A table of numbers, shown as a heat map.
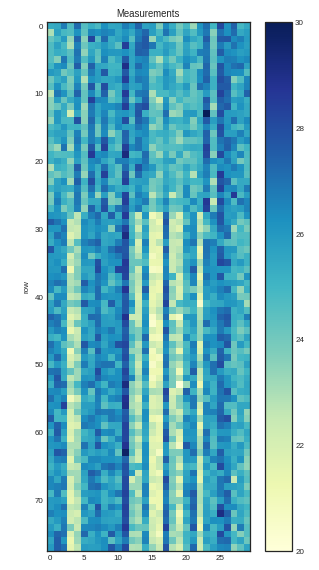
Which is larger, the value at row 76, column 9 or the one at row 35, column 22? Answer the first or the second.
the first
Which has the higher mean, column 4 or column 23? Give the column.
23
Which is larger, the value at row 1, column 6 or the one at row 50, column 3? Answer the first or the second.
the first
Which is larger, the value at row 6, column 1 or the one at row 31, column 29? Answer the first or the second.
the first
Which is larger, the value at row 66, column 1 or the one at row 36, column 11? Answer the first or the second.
the second
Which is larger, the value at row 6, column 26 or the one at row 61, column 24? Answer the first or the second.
the first
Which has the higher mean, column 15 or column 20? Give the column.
20
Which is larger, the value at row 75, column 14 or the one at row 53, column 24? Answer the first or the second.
the first
